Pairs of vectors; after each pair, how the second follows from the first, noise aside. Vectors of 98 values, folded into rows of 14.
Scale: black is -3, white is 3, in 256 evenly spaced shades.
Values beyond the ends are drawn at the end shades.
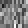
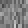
shrunk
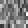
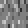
partly zeroed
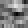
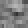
shrunk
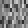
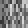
sign-scrambled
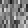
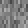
shrunk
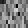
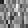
sign-scrambled
